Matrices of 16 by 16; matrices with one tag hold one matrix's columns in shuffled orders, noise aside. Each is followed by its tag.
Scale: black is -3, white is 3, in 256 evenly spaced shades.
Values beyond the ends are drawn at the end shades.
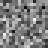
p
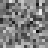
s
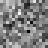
s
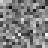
p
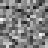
p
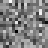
s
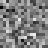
p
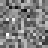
p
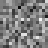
p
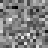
p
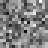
s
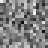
s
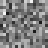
s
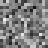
p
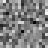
s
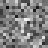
p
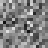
s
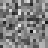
s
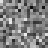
p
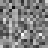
p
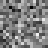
p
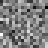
p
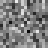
s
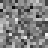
p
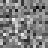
p
